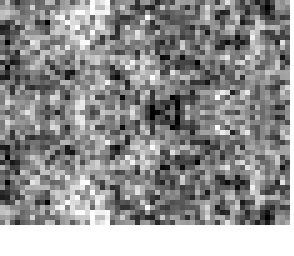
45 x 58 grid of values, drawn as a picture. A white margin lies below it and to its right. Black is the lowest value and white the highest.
It is mirror symmetric from top to bottom. The histogram is bell-shaped. No seam splits the table.
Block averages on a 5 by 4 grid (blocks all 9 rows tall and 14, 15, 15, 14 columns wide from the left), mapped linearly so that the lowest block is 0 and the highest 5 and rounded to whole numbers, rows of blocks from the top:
3 5 1 1 / 1 4 1 3 / 3 3 0 3 / 1 4 1 3 / 3 5 1 1
